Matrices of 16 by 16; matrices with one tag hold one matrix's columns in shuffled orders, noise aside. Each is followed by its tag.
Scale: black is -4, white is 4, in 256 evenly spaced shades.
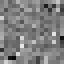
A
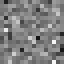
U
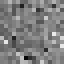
A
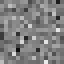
U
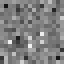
A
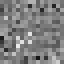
A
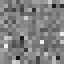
A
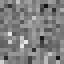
A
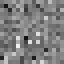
A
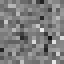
U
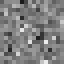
U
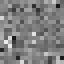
A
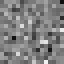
U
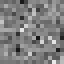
U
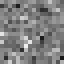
A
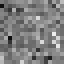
A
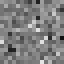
U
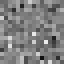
A
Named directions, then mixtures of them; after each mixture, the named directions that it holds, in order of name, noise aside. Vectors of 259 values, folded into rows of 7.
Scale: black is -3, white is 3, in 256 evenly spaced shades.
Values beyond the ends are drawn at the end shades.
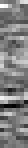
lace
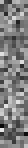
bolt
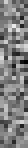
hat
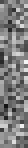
bolt, hat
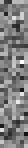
bolt, hat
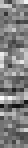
bolt, lace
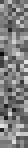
bolt, hat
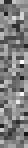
bolt, hat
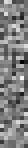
bolt, hat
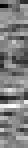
lace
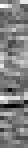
lace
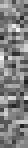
hat, lace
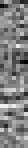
hat, lace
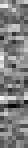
hat, lace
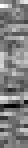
lace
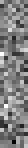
bolt, hat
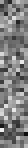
bolt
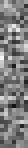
hat, lace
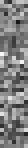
bolt, lace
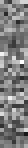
bolt, lace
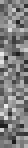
bolt, hat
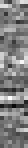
bolt, lace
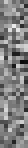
hat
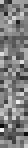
bolt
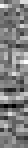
hat, lace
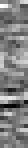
lace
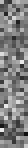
bolt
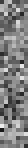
bolt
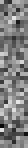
bolt
